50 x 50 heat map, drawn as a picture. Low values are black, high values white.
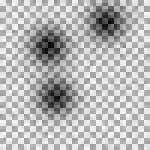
No single row or column stands out from its neighbours. Three dips sink into the field. On average the colour sits 70% of the way up the scale.
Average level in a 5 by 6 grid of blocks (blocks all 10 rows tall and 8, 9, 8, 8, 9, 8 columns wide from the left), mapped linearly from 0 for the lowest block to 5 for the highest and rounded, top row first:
544304
501435
532555
520455
555555
